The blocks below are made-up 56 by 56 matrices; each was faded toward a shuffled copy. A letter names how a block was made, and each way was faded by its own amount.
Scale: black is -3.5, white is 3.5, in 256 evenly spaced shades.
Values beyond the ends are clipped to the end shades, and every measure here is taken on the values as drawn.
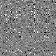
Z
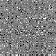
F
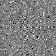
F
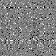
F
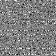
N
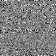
N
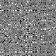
F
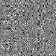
Z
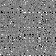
F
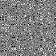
F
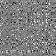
Z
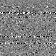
N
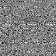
N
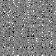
Z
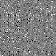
Z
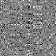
Z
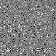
F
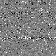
F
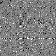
F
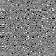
F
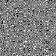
F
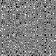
Z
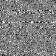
N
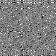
F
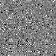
F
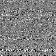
N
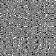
Z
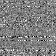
N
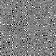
Z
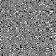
F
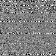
N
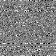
N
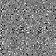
F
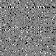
F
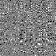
Z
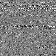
N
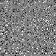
F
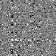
Z
